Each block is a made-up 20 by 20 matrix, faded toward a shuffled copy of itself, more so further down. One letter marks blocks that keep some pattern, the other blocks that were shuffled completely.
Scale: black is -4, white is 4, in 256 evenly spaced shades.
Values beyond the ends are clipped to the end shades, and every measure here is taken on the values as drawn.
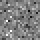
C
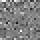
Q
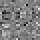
Q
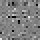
Q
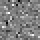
C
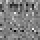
Q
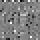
Q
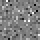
C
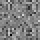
Q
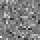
C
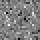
C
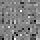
Q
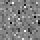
C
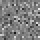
C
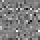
Q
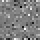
Q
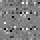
Q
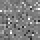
C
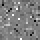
C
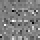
Q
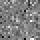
C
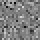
Q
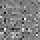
Q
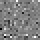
Q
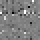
Q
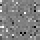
Q
